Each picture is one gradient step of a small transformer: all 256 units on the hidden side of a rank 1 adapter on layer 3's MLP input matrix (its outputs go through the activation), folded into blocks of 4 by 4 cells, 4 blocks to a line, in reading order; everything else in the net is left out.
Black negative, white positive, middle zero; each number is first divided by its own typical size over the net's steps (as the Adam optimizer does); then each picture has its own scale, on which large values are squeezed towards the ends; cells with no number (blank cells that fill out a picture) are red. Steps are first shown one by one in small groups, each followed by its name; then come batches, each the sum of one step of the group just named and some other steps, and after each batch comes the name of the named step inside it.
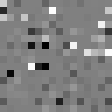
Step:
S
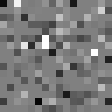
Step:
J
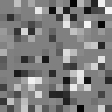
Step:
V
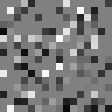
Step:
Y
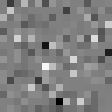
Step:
Y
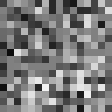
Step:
V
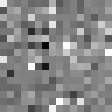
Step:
S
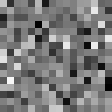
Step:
Y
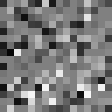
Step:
Y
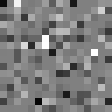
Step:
J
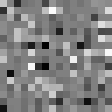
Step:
S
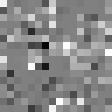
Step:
S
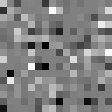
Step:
S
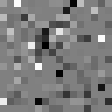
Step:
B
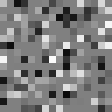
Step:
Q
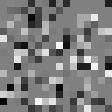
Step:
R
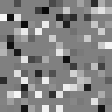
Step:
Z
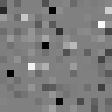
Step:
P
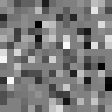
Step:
Q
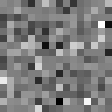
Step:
B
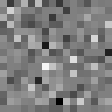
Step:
R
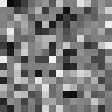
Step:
Q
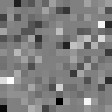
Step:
R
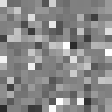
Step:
Z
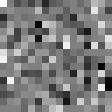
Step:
Q
